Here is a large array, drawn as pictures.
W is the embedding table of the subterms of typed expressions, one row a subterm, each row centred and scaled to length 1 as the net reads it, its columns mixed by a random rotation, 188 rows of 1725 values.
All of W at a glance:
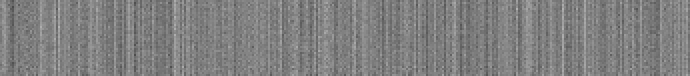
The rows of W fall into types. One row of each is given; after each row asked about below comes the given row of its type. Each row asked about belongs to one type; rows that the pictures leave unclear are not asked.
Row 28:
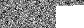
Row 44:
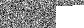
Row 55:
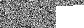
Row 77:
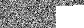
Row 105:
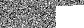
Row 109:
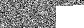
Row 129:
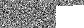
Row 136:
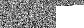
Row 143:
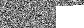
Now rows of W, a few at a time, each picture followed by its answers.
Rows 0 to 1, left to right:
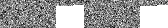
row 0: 28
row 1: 55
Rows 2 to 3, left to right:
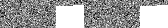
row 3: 105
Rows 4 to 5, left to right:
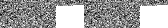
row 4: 105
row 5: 105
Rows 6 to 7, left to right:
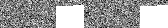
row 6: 143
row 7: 109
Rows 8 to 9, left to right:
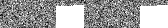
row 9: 28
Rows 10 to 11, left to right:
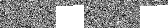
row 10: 55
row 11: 143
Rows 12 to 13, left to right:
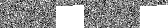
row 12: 44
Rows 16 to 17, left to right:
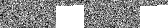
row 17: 55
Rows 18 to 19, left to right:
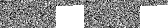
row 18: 105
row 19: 55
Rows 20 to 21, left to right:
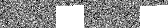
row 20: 77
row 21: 105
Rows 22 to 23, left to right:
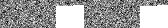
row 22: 28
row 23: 77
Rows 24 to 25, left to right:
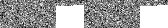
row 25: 77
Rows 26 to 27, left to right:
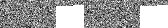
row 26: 55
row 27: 129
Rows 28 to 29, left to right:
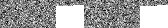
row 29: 143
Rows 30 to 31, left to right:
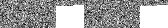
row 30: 136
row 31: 28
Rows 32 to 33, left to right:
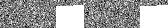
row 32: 55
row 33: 44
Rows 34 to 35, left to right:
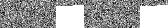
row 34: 44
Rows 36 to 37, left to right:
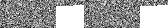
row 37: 77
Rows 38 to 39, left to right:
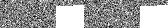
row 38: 129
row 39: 109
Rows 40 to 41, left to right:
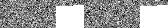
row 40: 77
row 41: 28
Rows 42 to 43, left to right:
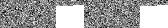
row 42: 28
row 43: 109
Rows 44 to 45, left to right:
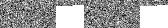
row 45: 143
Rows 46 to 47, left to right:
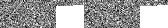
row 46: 55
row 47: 77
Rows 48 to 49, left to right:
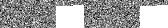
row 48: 143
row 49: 105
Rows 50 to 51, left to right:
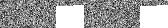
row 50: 28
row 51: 44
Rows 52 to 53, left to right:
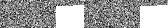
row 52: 55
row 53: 55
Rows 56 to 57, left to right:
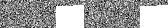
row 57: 44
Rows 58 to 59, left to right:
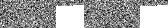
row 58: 77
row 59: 129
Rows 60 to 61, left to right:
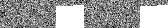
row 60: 109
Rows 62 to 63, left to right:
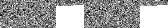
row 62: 105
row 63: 28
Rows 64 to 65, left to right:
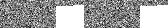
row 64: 55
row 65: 129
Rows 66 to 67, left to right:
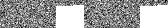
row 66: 109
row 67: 77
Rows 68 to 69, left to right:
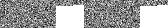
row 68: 109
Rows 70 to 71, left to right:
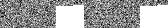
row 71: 77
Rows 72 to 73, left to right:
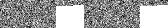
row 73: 28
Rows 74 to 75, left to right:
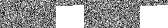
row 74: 44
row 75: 77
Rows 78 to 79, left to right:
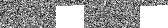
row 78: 105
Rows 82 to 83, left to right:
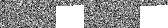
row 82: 77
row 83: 44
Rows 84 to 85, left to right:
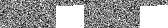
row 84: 129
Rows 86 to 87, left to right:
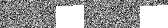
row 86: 55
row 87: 77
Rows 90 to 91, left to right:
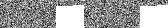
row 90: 44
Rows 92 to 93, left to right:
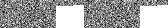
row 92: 129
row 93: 129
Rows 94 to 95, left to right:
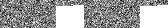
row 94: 143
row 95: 77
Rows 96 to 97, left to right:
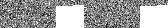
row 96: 105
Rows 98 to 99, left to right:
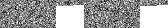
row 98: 28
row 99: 44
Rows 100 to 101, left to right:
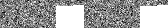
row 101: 77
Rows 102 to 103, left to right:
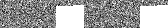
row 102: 129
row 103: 28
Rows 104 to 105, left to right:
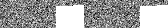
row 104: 77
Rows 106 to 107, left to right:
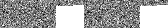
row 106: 129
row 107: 28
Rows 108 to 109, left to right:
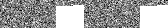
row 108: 143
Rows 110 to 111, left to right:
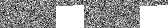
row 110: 44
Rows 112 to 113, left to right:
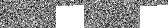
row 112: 77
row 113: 129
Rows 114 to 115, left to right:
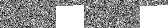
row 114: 143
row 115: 143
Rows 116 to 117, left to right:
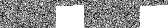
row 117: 105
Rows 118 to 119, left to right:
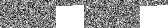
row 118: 105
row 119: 143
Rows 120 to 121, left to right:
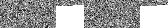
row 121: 143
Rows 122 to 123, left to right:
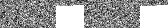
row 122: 28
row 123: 105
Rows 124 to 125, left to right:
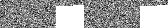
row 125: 143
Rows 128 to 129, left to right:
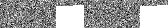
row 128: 44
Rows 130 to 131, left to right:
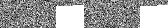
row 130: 28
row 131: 55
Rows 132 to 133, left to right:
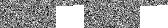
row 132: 77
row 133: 55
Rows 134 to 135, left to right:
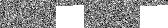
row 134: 44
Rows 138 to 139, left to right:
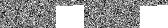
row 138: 28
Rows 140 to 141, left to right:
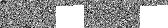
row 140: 55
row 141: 129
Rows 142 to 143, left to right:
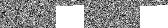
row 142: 28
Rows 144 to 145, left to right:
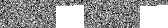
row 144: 77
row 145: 136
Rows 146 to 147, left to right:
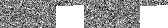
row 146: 129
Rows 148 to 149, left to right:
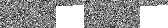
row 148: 55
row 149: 55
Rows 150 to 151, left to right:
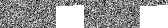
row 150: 77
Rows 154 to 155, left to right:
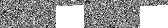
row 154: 28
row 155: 55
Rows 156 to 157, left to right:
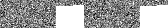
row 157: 105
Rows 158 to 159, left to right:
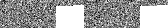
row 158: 129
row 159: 105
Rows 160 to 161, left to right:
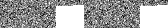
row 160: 105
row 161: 28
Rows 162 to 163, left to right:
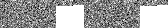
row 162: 77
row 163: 129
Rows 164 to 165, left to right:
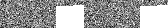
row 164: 55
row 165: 55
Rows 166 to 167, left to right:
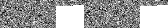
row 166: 143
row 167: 28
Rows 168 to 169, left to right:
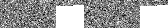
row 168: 129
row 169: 143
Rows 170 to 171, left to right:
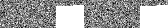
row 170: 109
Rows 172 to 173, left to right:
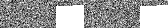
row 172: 44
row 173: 44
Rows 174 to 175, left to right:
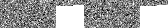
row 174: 129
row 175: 105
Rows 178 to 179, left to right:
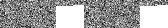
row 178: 55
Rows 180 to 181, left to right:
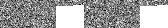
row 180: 143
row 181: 143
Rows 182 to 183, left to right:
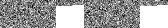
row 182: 105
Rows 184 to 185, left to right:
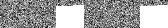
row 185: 28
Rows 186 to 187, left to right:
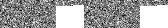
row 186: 143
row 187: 143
